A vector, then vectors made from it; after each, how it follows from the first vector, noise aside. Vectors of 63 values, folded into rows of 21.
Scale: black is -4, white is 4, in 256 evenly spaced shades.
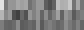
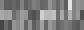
wrapped around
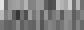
copied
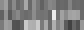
wrapped around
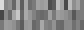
sign-scrambled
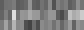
wrapped around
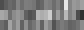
wrapped around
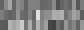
wrapped around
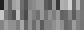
sign-scrambled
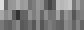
copied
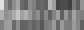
sign-scrambled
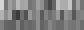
copied
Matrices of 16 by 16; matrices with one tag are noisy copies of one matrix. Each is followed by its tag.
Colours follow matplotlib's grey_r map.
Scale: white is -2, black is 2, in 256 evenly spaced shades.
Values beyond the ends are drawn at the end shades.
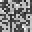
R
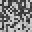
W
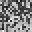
W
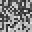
W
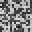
R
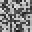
R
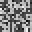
R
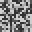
R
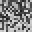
W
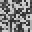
R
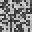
R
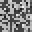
R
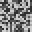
R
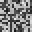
R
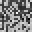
W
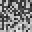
W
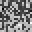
W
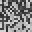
W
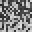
W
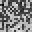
W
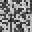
R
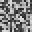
R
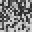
W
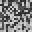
W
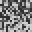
W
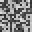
R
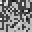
W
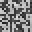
R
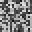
R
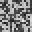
R
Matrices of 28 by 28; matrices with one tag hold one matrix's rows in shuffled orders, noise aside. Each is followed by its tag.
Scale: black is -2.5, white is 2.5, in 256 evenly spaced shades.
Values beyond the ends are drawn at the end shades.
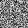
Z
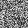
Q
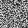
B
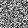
B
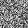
Z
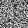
Z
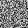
Z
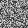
Z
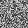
Z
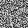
Z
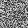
Q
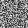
Q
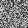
B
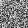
B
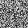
Z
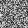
B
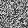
Z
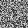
Z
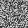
Q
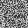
Q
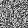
B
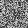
Q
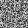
B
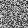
B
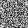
Q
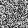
Q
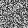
B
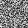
B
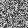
Q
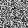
Z
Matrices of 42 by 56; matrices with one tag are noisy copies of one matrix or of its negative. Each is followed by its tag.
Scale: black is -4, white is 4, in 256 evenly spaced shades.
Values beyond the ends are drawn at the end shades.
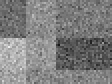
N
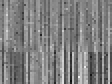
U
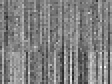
U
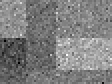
N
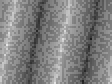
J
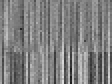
U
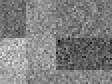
N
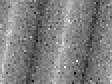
J
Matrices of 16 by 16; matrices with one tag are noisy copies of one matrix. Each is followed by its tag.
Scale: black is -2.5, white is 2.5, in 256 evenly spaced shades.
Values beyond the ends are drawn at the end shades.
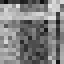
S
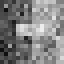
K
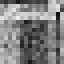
S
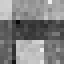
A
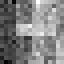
K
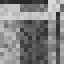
S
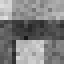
A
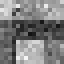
A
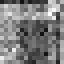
S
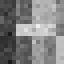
K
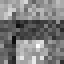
A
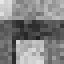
A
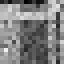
S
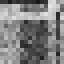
S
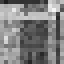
S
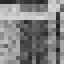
S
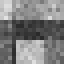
A
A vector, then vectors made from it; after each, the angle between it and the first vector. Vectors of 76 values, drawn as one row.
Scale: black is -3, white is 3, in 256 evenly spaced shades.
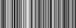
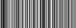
orthogonal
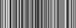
orthogonal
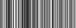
nearly opposite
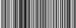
orthogonal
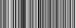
orthogonal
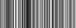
nearly opposite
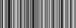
partly opposed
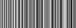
partly opposed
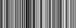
partly opposed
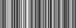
nearly parallel
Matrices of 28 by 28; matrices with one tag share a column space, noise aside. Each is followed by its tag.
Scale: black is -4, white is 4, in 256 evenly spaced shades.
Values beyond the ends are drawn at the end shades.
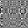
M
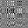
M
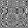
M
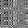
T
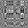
M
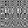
M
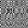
M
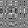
M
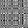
T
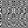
M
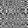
M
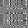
T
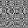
M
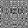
M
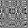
M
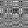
M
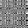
T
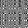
T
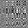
M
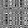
T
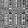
T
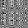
T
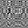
M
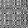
T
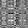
T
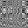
M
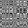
M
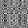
T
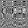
M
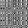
T
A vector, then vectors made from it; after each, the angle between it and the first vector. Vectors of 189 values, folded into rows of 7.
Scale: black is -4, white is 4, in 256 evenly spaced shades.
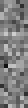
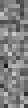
nearly parallel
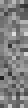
partly aligned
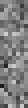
nearly parallel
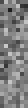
partly aligned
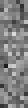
nearly parallel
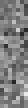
partly opposed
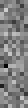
nearly parallel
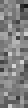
partly aligned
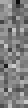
partly aligned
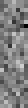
partly aligned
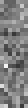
nearly opposite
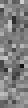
orthogonal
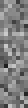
nearly parallel
